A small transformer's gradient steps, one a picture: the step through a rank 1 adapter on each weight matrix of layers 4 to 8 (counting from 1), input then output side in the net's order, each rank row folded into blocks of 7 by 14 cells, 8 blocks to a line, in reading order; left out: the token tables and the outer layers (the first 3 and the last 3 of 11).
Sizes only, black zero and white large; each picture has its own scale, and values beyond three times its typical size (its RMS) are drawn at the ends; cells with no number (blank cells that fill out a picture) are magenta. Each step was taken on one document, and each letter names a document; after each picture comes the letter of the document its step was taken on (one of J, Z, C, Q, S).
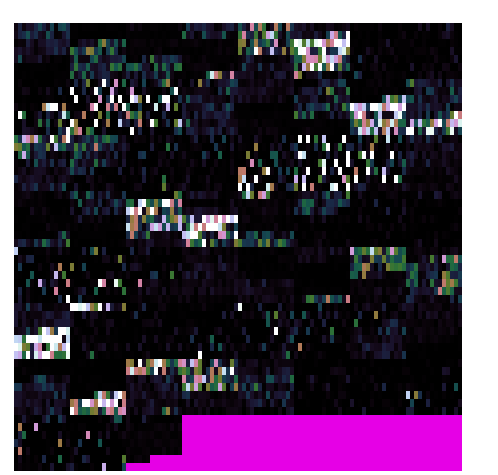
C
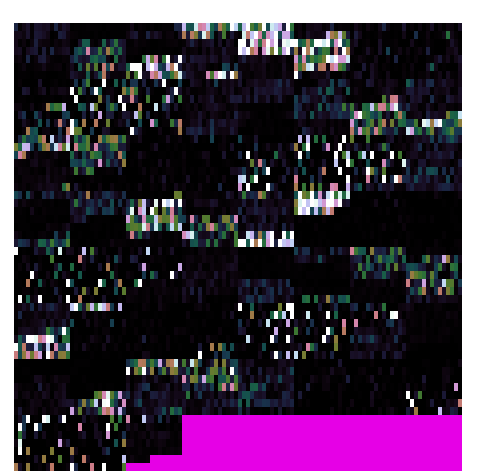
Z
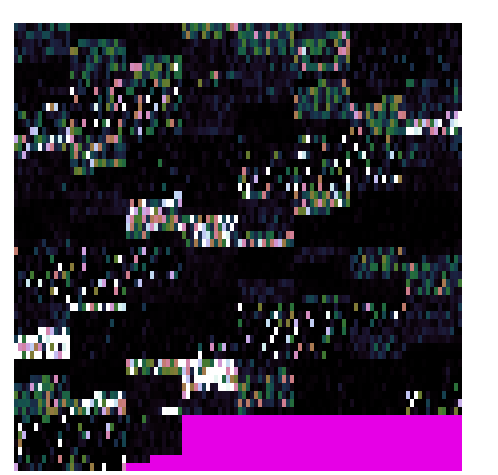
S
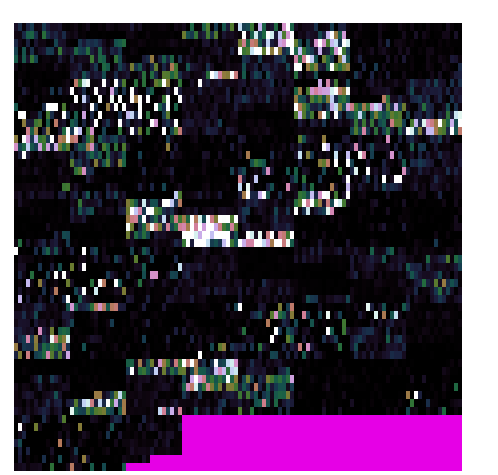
S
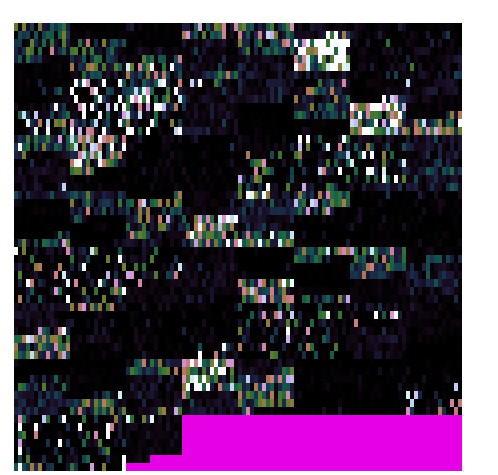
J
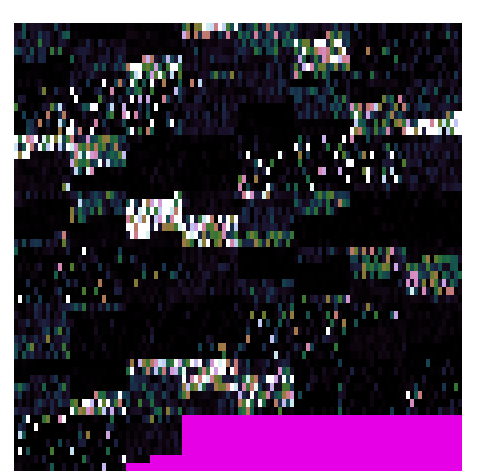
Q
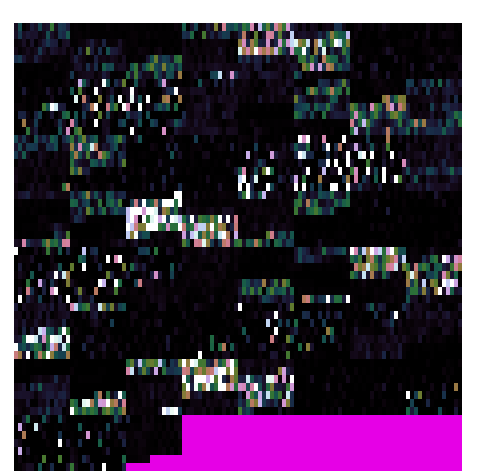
C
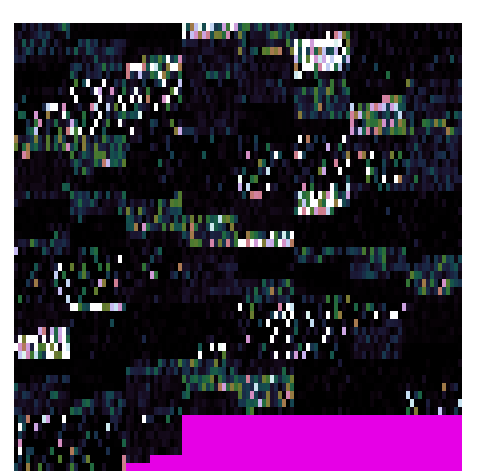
Z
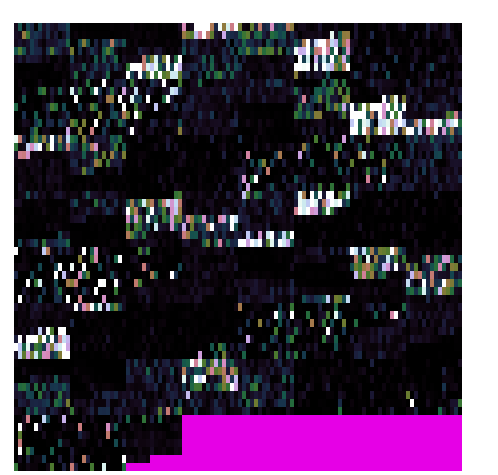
Z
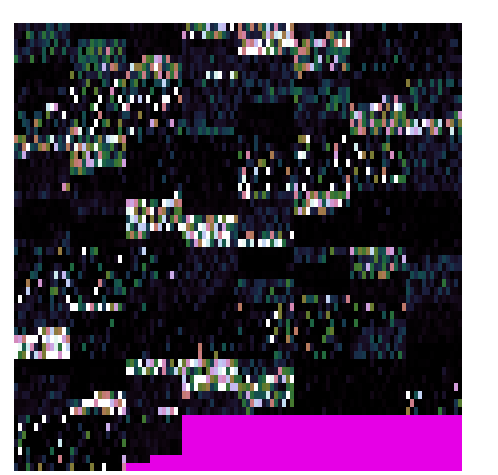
S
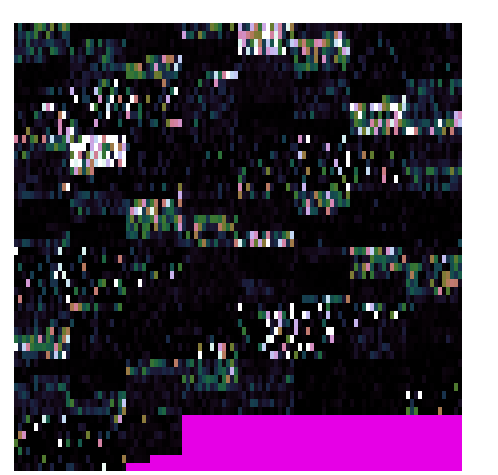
C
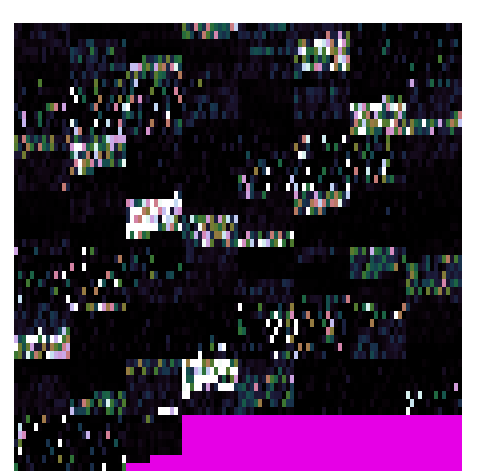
S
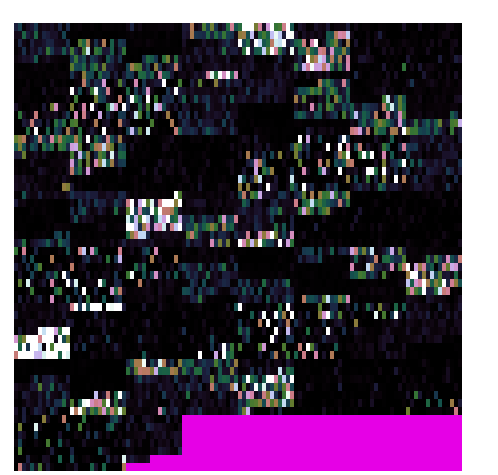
J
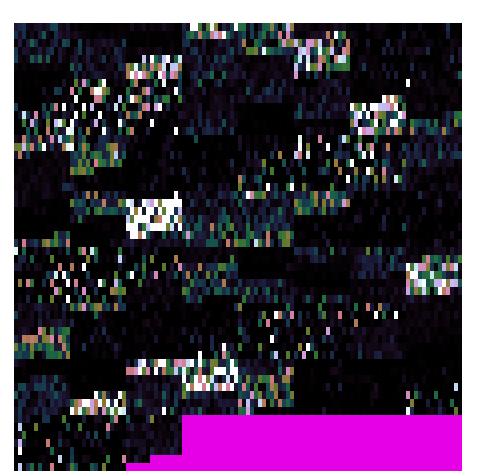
J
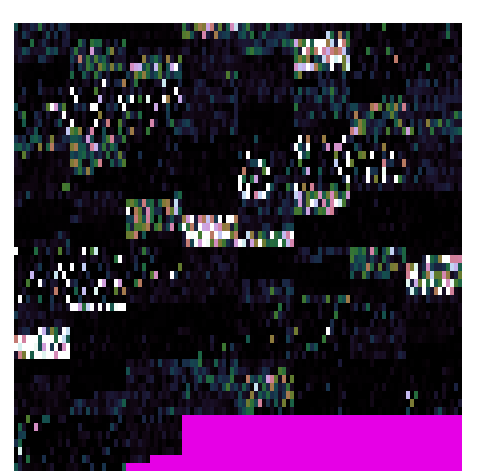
S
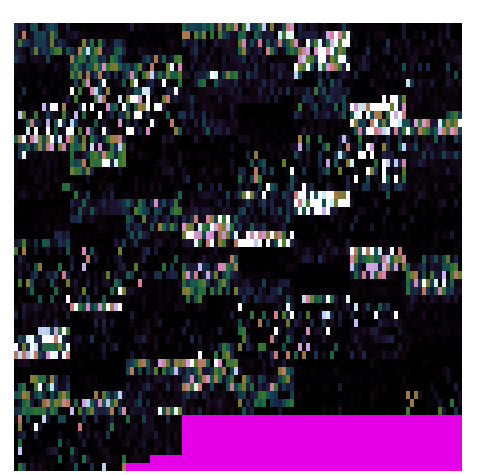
J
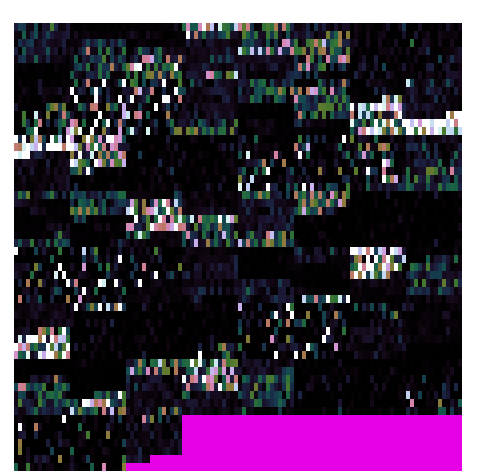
Z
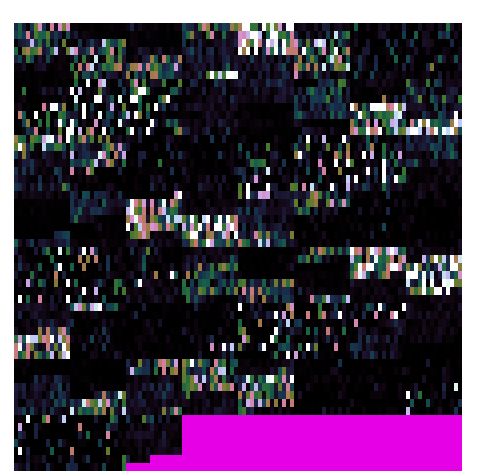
Z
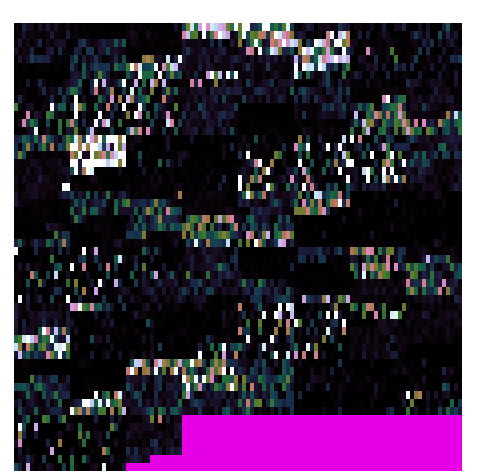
Q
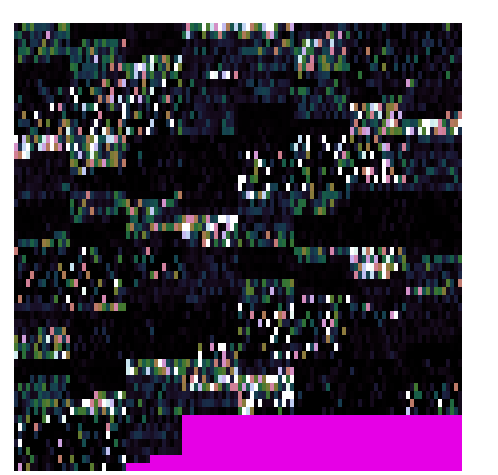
Q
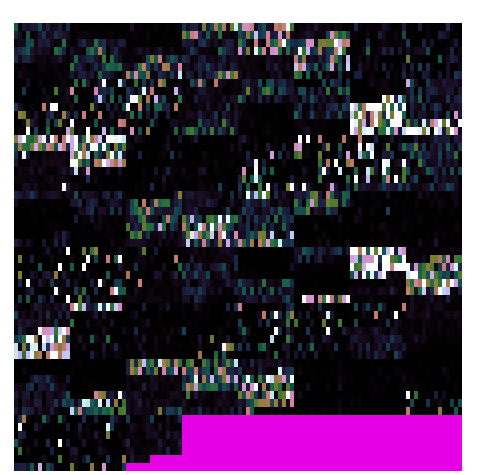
J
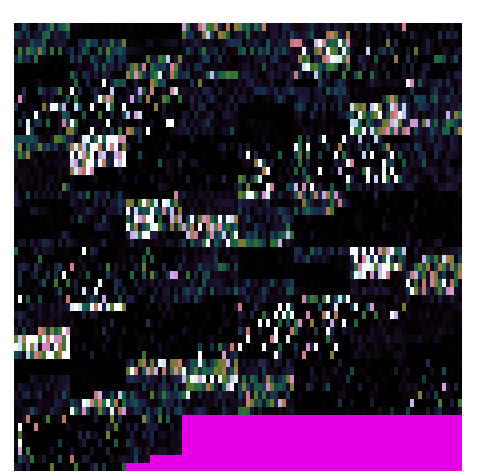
Q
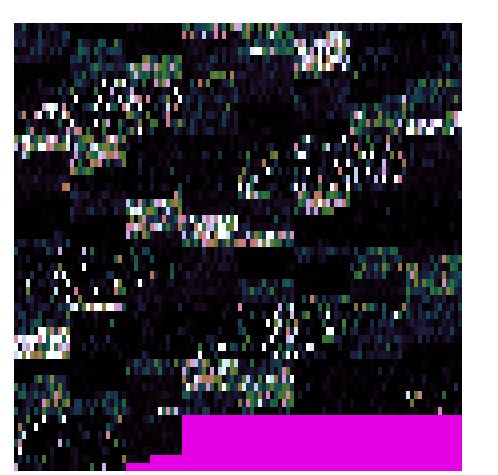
C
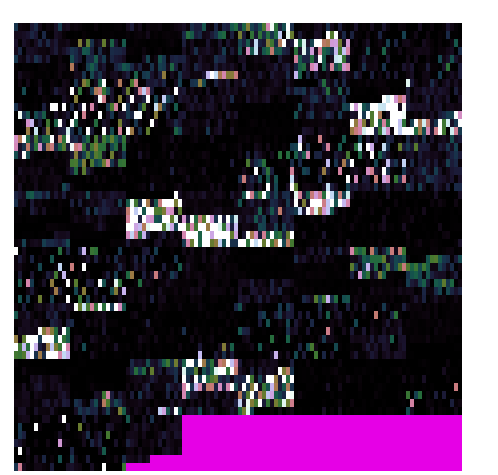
J
